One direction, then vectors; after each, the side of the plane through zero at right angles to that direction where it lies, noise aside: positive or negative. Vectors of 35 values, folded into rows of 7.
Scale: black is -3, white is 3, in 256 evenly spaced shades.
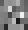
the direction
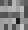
positive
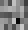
positive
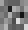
negative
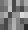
positive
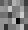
positive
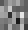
positive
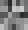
negative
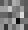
positive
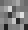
positive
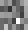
negative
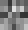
negative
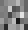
positive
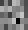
positive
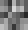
negative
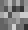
positive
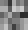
negative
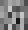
positive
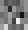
negative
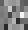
positive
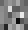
positive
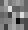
positive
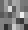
positive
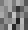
positive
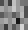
positive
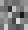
negative
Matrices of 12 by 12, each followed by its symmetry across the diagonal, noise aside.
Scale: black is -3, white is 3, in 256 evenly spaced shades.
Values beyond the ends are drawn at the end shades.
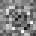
symmetric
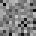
symmetric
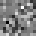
antisymmetric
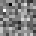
antisymmetric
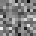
antisymmetric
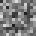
symmetric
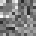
symmetric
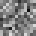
symmetric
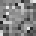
symmetric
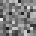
antisymmetric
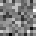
antisymmetric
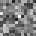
antisymmetric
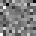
antisymmetric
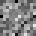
symmetric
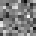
antisymmetric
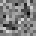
symmetric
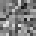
antisymmetric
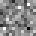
symmetric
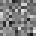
antisymmetric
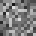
symmetric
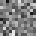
antisymmetric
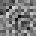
symmetric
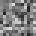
antisymmetric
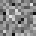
symmetric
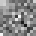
symmetric
